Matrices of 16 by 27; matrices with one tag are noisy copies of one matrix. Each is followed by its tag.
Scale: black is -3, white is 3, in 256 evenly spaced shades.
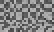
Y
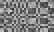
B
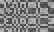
B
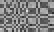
B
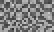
Y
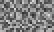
Y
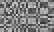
B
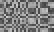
B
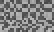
Y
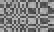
B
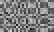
B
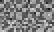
Y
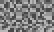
Y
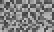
Y
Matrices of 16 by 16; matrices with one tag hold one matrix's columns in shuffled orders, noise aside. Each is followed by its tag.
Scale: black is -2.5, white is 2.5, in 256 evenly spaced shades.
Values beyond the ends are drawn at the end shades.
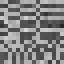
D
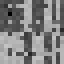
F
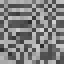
D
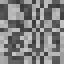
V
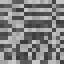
D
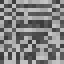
D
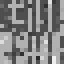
F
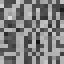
V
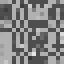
V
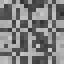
V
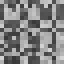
V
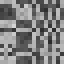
V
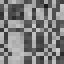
V
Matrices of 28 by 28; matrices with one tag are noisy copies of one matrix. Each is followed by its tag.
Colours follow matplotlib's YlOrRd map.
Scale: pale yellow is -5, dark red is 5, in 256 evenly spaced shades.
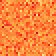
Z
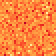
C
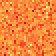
C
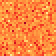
C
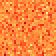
C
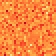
C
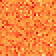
Z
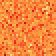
C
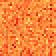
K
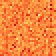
K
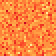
C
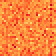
K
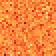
C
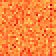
K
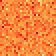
Z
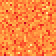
C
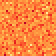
C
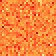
Z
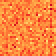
K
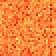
K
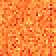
K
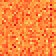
K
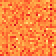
K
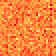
K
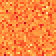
C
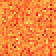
K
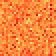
K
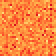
K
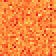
K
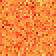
Z
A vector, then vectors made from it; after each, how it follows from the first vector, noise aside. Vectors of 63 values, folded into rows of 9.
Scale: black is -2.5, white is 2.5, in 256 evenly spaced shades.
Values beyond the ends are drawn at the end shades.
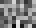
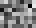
wrapped around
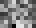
sign-scrambled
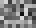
wrapped around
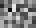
wrapped around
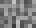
shrunk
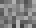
shrunk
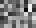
wrapped around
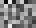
wrapped around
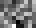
sign-scrambled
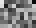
wrapped around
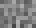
shrunk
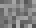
shrunk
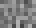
shrunk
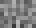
shrunk
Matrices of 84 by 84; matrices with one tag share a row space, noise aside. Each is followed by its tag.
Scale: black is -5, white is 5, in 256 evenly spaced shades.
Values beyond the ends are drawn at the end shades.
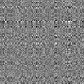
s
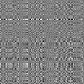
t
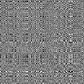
t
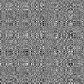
t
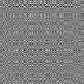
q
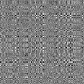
t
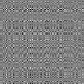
q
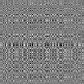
q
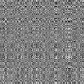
s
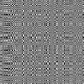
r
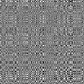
t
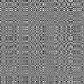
t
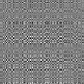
q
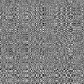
t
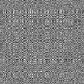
q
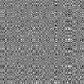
s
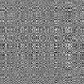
s
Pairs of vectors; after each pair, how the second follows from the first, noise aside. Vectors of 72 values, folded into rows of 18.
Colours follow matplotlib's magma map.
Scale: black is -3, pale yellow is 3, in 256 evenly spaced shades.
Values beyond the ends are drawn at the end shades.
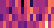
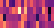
wrapped around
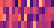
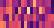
wrapped around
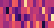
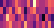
wrapped around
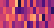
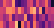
wrapped around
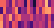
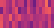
shrunk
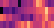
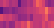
shrunk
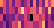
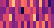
wrapped around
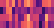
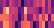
wrapped around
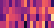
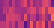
shrunk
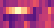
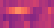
shrunk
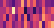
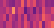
shrunk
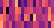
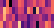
wrapped around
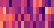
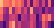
wrapped around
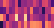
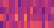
shrunk
